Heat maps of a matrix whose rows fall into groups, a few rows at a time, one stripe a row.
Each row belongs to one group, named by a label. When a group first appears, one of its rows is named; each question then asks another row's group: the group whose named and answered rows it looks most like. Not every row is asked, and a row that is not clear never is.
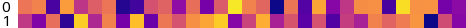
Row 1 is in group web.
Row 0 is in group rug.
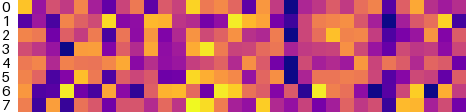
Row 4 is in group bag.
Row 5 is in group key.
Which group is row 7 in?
web
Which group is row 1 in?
rug
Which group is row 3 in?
key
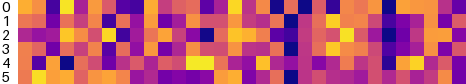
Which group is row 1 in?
key
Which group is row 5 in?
bag
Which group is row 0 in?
rug
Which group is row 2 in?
rug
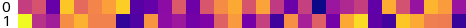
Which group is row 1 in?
rug
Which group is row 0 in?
bag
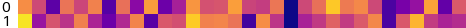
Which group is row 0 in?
key
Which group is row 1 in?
web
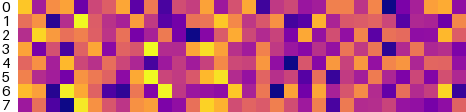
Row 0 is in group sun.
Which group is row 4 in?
bag
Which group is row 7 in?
key
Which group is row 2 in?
bag
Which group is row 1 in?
key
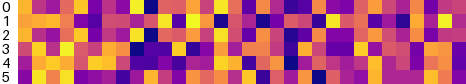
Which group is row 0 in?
web
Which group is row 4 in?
bag
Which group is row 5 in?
sun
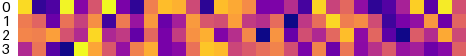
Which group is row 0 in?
rug
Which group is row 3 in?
key
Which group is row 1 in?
key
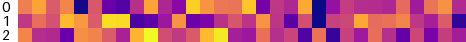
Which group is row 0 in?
sun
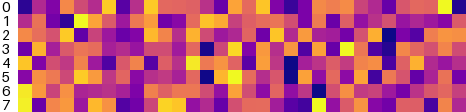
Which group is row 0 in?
rug
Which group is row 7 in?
rug
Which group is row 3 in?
rug
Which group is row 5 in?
bag
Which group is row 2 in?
sun
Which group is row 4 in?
web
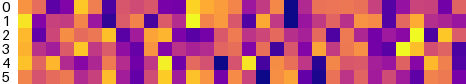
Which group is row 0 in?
key
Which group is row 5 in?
sun
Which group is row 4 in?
sun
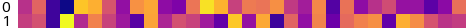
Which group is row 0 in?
key
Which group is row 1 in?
rug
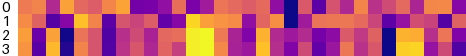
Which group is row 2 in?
web
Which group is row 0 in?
bag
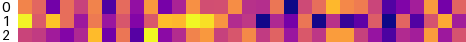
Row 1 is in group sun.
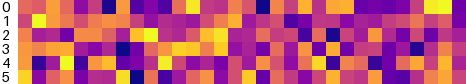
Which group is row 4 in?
rug
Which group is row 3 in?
sun
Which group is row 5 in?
sun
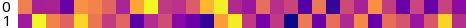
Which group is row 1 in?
bag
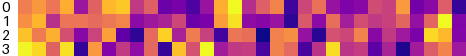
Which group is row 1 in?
bag
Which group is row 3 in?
sun
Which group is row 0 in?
bag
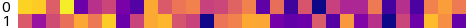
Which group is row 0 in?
sun
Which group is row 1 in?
rug
